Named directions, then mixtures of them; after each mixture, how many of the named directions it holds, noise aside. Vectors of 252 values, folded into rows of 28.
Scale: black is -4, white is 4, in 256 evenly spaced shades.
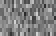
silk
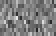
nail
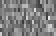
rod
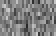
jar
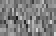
three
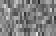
three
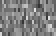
one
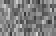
three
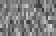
two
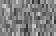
one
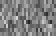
two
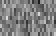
two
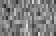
one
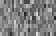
one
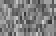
three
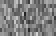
three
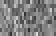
three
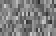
three
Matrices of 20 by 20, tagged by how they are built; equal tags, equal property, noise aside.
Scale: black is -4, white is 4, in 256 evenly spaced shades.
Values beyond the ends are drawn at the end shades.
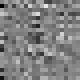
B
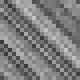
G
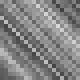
G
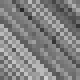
G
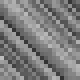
G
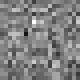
B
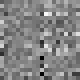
B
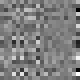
B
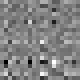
B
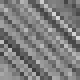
G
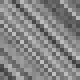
G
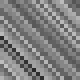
G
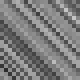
G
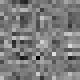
B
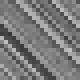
G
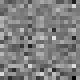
B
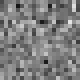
B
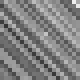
G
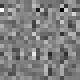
B
